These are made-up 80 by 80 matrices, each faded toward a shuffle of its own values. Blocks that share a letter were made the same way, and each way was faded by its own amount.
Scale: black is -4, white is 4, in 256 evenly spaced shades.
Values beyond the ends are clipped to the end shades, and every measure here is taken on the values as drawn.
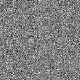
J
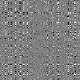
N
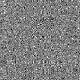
J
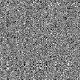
J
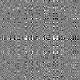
N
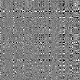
N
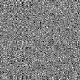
J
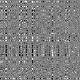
N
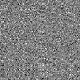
J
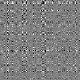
N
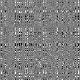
N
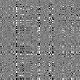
N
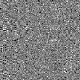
J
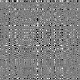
N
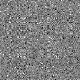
J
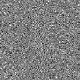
J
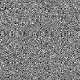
J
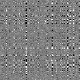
N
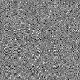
J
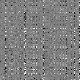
N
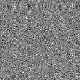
J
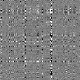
N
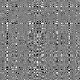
N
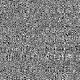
J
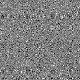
J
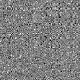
J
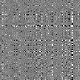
N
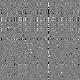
N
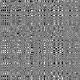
N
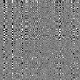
N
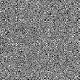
J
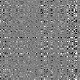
N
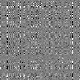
N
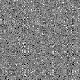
J
